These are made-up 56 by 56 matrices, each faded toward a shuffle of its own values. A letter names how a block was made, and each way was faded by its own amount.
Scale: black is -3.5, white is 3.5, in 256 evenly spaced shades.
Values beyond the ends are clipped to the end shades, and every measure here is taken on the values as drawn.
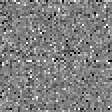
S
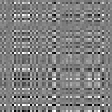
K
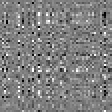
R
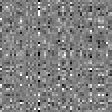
R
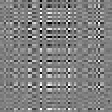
K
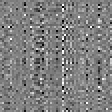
R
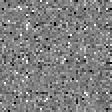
S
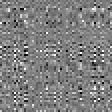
R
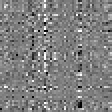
R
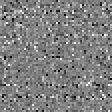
S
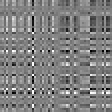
K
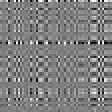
K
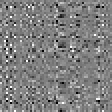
R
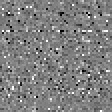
S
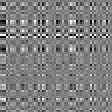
K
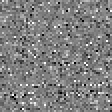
S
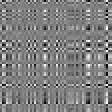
K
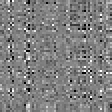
R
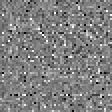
S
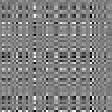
K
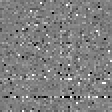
S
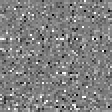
S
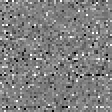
S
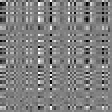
K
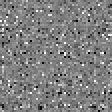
S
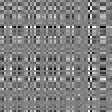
K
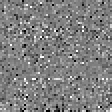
S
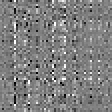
R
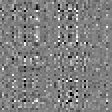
R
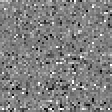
S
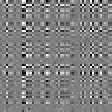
K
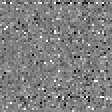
S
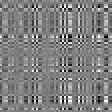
K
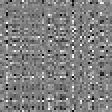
R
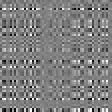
K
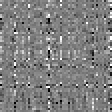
R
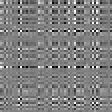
K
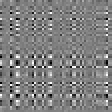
K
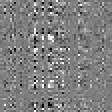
R
